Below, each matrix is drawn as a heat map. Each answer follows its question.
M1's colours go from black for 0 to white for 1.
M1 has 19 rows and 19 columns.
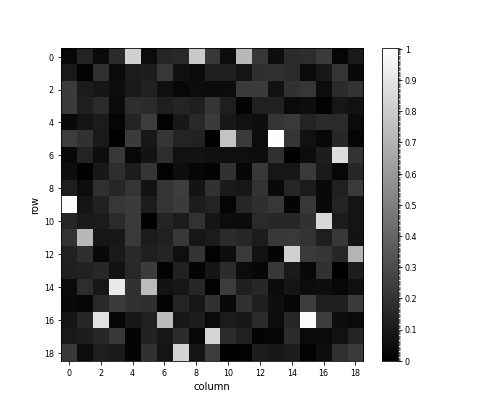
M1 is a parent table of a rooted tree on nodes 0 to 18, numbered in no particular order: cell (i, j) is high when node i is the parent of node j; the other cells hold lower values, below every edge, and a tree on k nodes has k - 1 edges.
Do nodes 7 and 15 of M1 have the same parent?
no
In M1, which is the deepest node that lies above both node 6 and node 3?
14
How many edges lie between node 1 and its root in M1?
10
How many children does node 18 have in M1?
1
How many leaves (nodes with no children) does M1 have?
8
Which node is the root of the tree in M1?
12
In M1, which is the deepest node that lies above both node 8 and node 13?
5
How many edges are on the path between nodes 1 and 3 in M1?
10
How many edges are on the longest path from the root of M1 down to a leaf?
10
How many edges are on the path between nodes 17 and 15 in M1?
3
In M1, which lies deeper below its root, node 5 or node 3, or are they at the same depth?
the same depth
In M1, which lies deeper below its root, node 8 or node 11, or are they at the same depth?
the same depth
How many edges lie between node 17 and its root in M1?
6
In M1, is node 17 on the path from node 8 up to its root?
yes
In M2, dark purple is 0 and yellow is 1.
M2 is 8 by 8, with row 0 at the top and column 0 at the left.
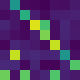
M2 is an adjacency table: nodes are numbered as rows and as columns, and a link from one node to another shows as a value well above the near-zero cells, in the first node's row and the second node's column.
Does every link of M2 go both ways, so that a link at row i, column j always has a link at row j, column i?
no
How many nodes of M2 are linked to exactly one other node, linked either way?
0
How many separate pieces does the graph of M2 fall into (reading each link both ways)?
1
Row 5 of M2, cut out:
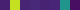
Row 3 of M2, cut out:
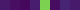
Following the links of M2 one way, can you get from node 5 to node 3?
yes
